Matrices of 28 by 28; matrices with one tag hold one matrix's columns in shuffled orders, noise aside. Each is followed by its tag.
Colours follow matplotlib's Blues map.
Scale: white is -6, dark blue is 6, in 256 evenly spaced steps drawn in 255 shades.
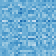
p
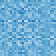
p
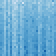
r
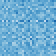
p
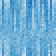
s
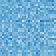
p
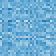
p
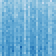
r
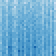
r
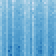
r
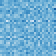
p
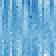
s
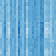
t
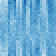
s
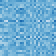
p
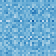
p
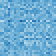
p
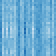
t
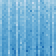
r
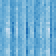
t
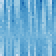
s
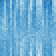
s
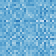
p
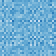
p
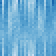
s
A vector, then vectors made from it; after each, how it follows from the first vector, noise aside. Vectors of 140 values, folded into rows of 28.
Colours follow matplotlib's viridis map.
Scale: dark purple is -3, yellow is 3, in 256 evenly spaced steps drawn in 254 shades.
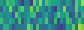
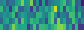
negated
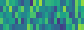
copied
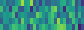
negated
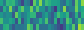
copied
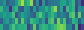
negated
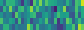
copied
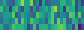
negated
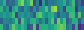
negated
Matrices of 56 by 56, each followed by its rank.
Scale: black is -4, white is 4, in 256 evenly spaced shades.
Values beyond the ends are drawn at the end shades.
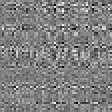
five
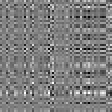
two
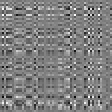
two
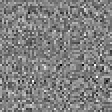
ten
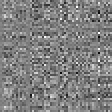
five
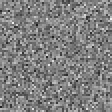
full rank
